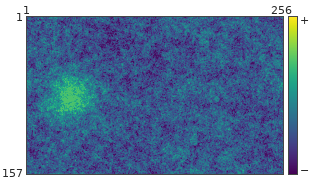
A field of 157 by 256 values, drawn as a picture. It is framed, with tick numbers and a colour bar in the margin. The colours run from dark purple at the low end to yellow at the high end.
The middle left is the ninth with the highest average. A single bump stands in the middle left. On average the colour sits 30% of the way up the scale.
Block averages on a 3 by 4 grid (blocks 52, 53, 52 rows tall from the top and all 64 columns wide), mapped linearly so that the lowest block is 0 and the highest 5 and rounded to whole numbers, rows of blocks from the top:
1011 / 5111 / 1111
